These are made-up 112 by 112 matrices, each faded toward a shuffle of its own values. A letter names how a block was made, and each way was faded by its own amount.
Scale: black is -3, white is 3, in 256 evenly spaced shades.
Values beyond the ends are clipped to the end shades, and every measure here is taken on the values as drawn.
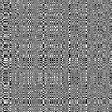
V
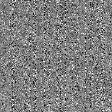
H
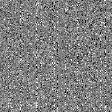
H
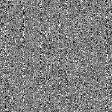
H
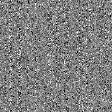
H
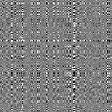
V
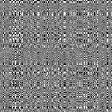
V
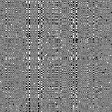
V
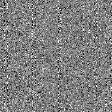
H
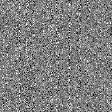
H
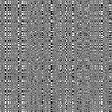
V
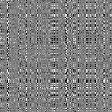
V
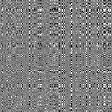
V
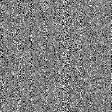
H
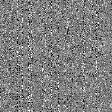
H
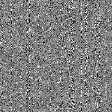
H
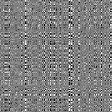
V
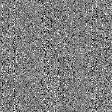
H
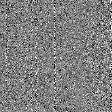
H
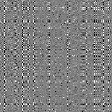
V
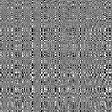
V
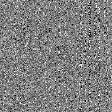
H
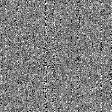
H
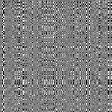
V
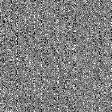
H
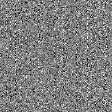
H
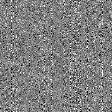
H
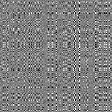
V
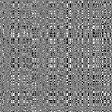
V
